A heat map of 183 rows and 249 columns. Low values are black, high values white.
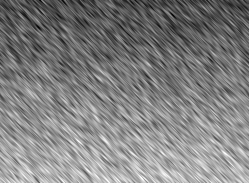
No row or column stands out. The field climbs toward the bottom. Streaks slant down to the right.
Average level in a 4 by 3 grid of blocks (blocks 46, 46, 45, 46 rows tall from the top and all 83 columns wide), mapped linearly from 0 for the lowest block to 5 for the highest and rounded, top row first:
0 0 0 / 2 2 2 / 3 3 3 / 5 5 5
